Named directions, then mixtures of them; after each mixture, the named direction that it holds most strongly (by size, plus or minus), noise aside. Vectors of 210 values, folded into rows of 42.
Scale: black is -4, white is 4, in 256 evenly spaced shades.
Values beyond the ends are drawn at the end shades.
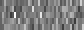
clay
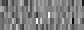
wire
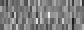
wire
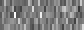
clay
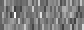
clay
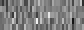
wire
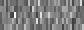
clay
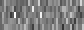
clay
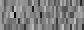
clay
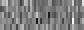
wire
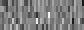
wire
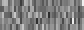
wire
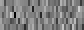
clay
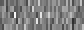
clay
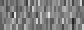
clay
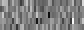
wire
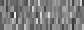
clay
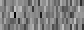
clay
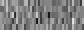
wire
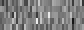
wire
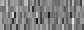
wire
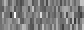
clay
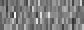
clay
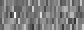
clay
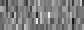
wire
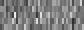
clay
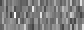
clay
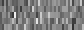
clay
